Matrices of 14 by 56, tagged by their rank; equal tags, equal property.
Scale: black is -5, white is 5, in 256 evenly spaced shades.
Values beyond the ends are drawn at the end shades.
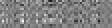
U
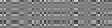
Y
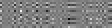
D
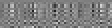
D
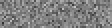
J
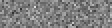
J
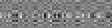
D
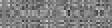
U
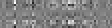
D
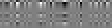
Y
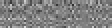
U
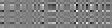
Y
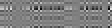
Y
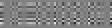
Y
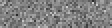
J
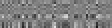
D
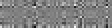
D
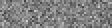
J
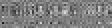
U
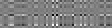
Y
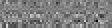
U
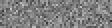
J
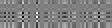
Y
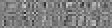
U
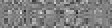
U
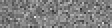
J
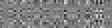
U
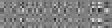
D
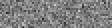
J
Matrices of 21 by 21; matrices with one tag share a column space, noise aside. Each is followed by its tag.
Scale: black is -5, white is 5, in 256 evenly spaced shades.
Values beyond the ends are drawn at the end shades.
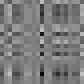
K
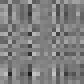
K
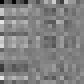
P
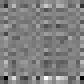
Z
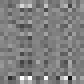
Z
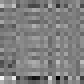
Z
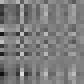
K
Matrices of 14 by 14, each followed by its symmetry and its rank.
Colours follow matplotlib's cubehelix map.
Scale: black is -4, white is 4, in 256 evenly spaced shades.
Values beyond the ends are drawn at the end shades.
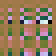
neither, rank one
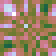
symmetric, rank three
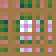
symmetric, rank one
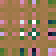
symmetric, rank one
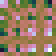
symmetric, rank two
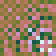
symmetric, rank three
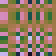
neither, rank one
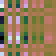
neither, rank one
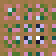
symmetric, rank two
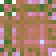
symmetric, rank three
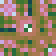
symmetric, rank three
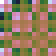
symmetric, rank one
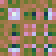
symmetric, rank two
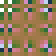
symmetric, rank one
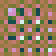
symmetric, rank two
